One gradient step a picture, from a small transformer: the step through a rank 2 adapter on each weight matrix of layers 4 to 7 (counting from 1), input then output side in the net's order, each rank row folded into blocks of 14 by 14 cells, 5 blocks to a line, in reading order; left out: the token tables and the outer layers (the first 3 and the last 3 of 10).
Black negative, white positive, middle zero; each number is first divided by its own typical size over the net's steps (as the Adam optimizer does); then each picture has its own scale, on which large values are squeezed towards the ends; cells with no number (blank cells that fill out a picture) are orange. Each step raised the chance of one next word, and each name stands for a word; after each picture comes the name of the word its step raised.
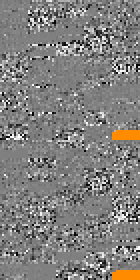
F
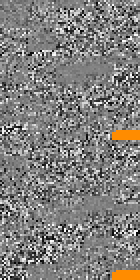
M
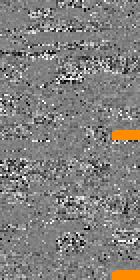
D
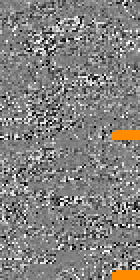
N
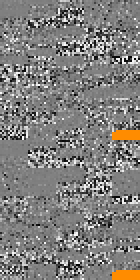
M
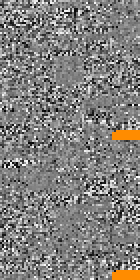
N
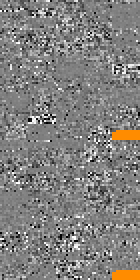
D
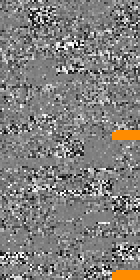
F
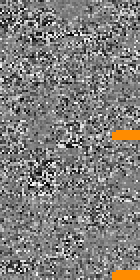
M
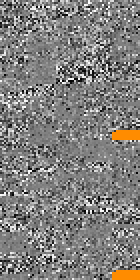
N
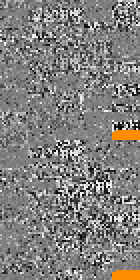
M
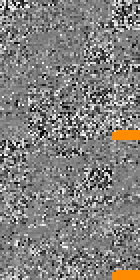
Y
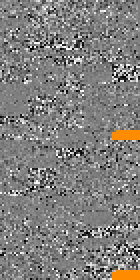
F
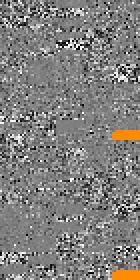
F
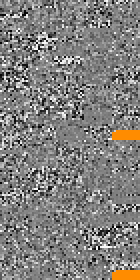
Y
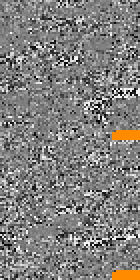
N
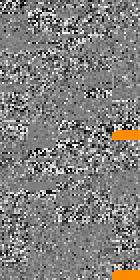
M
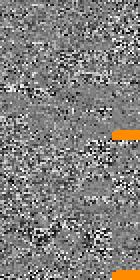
N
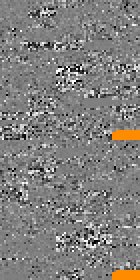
D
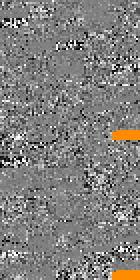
F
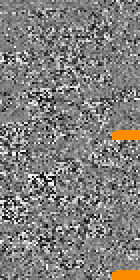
N
